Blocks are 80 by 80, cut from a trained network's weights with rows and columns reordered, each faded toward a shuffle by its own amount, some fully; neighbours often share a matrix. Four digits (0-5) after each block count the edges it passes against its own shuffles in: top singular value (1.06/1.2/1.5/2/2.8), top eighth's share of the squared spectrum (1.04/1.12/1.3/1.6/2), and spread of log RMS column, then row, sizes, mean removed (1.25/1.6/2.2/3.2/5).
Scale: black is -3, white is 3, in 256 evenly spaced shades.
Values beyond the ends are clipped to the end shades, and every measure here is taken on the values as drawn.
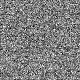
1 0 0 0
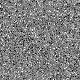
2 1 0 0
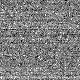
3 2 0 1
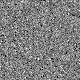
0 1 0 0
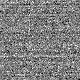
2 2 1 0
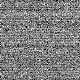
3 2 2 1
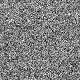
0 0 0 0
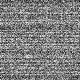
4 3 1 1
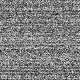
3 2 1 0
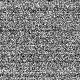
3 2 0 0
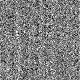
2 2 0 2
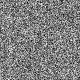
0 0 0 0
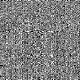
3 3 2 2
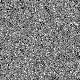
0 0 0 0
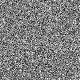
0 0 0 0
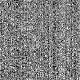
3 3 1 2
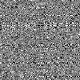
4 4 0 3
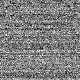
3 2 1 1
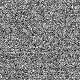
1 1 0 0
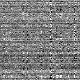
4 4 3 2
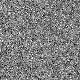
1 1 0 0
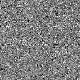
3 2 0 1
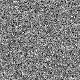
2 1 0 0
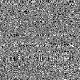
4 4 1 3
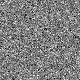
1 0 0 0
